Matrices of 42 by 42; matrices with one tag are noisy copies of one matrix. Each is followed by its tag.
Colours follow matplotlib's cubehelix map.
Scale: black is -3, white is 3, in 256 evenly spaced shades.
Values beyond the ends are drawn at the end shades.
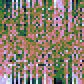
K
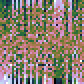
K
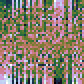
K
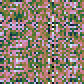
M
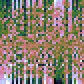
K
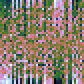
K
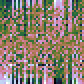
K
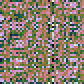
M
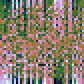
K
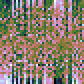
K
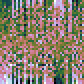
K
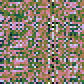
M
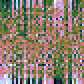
K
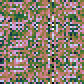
M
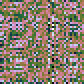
M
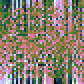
K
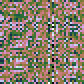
M
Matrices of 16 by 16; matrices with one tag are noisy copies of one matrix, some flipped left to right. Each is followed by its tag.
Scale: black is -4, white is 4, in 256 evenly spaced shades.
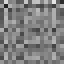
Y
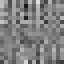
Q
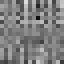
Q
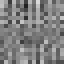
Q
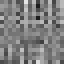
Q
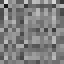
Y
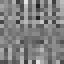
Q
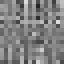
Q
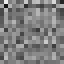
Y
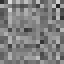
Y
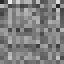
Y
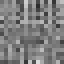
Q
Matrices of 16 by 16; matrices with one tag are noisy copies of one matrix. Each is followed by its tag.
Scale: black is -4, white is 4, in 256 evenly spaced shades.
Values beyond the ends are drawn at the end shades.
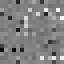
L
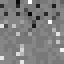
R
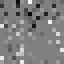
R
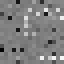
L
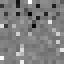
R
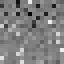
R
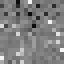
R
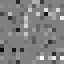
L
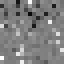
R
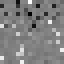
R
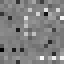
L
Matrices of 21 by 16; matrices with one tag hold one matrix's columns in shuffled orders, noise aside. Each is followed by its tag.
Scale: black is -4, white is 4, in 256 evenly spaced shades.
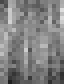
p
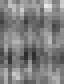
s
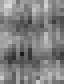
s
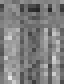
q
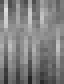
p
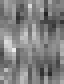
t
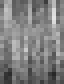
p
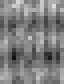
s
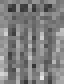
q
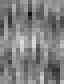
t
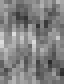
t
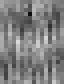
t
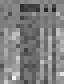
q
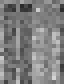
q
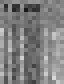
q
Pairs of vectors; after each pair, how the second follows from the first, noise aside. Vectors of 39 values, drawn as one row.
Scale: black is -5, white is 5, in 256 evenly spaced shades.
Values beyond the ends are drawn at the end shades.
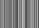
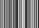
scaled up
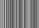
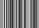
scaled up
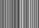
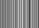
sign-scrambled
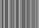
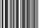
scaled up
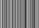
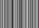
wrapped around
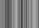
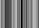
scaled up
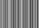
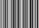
scaled up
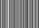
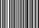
scaled up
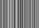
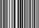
scaled up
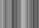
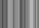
wrapped around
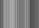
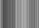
wrapped around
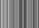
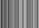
negated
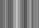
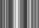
scaled up
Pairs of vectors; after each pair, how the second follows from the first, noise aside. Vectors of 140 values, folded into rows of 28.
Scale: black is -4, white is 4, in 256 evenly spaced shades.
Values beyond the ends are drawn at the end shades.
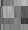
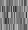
shuffled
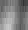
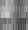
wrapped around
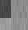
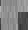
wrapped around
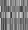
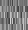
shuffled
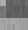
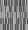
shuffled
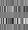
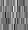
shuffled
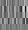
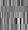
wrapped around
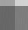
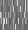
shuffled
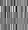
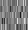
shuffled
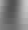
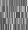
shuffled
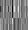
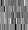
shuffled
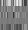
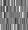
shuffled
